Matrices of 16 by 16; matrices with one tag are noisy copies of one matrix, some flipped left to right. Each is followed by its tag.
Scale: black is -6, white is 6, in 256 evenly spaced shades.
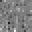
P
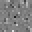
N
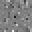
N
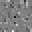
N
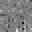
P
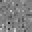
P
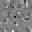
N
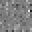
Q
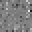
Q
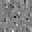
N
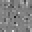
N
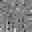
P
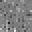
P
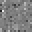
Q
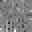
P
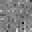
P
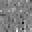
P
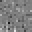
P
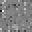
Q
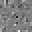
N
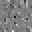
N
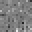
P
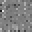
Q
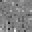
P
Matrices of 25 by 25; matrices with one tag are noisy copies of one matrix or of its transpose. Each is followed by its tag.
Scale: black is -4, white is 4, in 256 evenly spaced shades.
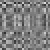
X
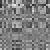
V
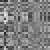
V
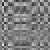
X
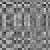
X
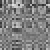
V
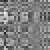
V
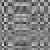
X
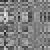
V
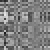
V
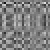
X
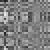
V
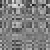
V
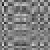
X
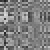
V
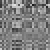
V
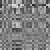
V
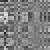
V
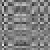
X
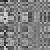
V
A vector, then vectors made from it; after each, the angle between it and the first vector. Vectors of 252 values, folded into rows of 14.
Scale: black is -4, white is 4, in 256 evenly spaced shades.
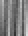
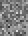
orthogonal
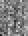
partly aligned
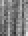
nearly parallel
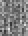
partly aligned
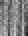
nearly opposite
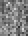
partly opposed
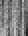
nearly opposite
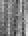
nearly parallel
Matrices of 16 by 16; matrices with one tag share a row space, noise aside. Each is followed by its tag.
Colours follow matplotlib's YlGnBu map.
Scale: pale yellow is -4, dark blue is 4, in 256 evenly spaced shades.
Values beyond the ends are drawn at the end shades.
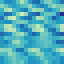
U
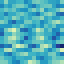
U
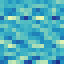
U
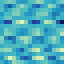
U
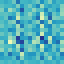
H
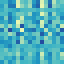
H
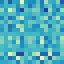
H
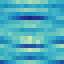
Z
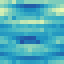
Z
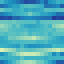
Z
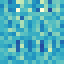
H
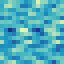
U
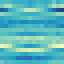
Z
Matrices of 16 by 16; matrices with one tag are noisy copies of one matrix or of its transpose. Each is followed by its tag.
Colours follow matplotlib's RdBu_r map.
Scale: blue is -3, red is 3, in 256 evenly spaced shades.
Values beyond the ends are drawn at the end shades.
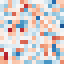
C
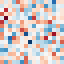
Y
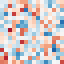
C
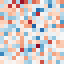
Y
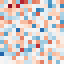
Y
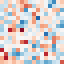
C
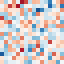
Y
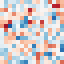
C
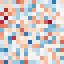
Y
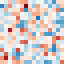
C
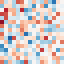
Y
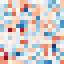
C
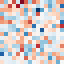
Y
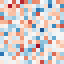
Y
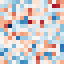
C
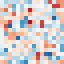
C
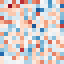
Y
